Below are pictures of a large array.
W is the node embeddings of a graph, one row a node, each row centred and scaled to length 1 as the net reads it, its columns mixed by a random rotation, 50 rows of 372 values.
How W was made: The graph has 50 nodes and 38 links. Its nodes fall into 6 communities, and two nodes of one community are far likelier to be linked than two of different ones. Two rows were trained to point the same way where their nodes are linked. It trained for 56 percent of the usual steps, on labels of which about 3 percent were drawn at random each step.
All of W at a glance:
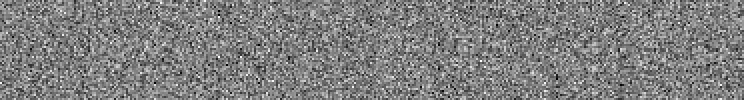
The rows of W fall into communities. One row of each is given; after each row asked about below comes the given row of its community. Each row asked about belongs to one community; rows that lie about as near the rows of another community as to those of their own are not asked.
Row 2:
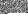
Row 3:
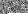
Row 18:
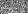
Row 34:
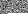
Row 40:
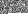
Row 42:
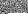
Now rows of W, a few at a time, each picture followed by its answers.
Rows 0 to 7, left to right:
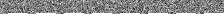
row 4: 3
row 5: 40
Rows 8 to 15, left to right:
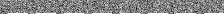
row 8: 42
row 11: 3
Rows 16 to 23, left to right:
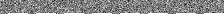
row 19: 3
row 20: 42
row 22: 34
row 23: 42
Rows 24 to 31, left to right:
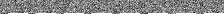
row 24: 34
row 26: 3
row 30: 18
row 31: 34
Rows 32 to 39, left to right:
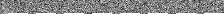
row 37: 34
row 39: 2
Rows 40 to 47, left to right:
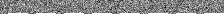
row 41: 34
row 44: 42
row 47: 3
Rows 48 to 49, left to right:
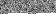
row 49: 42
